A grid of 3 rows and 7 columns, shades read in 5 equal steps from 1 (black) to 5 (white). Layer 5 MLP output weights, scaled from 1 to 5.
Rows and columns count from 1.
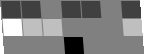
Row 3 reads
3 3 3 1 3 3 3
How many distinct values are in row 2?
3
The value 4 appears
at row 2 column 2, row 2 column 3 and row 2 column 7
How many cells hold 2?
5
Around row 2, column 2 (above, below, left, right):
2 3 5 4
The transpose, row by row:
2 5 3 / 2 4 3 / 3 4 3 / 2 3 1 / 2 3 3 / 3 3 3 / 2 4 3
